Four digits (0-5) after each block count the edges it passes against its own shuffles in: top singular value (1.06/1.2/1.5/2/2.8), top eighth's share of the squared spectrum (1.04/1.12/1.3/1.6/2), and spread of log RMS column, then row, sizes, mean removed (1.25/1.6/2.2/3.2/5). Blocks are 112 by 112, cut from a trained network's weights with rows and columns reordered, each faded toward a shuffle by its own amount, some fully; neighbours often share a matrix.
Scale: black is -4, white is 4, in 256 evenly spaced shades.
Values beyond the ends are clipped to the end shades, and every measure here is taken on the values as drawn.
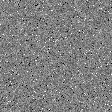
0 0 0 0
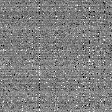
4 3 3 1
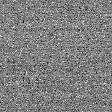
2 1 0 0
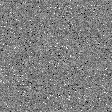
0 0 0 0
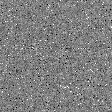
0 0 0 0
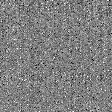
2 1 0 1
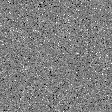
0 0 0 0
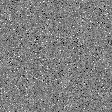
0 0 0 0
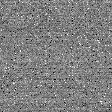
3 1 1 0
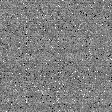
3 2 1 0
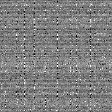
4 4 3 1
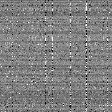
4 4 3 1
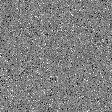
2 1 0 0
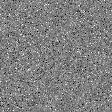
1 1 0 0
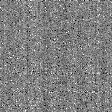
3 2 0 2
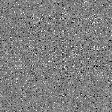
3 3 2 2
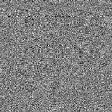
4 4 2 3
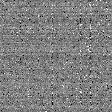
3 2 2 0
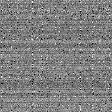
4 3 3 1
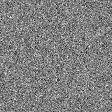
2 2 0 0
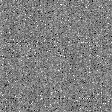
2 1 0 1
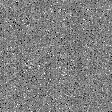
2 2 0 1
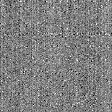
3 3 1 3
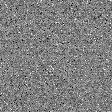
1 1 0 0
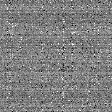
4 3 2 0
